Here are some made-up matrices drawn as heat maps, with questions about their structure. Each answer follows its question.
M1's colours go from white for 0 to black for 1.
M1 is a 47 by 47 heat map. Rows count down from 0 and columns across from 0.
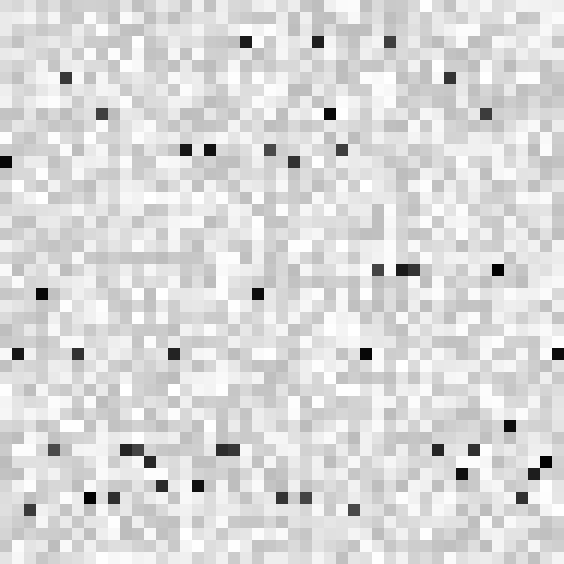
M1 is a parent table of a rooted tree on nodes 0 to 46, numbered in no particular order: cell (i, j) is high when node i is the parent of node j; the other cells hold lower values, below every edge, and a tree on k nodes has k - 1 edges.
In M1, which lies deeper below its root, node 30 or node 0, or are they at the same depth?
node 0
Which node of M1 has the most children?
37
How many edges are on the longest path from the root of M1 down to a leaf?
15
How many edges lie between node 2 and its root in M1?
2
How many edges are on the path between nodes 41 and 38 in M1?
3
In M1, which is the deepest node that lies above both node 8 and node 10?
37
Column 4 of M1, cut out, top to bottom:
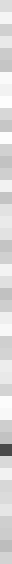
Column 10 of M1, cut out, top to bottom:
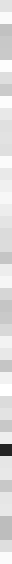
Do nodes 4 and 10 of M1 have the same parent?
yes
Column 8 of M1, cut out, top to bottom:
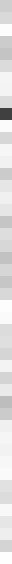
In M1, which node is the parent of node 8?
9
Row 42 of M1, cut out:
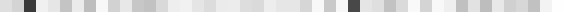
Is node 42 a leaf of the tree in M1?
no
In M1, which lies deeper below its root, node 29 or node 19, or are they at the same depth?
node 19
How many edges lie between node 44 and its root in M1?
6
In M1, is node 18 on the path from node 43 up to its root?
no
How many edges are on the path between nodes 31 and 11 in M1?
6
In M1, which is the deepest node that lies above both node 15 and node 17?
12
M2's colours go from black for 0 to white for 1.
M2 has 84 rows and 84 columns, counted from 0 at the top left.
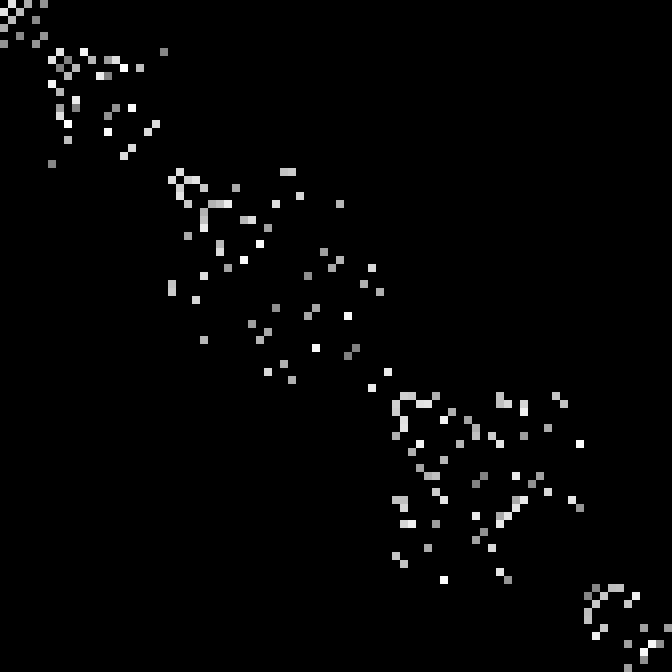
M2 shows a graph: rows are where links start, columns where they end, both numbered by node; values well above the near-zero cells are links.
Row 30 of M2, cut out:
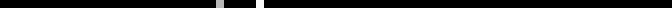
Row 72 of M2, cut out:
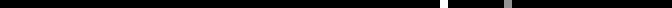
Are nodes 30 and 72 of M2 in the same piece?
no
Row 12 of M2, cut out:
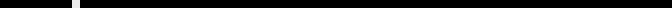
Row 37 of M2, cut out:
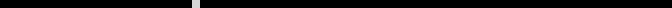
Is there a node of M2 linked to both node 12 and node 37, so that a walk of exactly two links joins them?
no
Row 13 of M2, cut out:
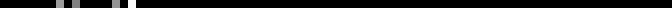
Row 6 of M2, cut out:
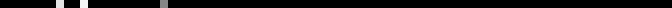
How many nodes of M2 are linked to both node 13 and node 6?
1
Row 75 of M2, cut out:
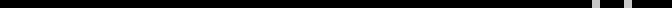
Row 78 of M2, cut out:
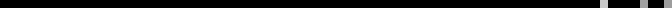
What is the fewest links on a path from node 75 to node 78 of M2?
1
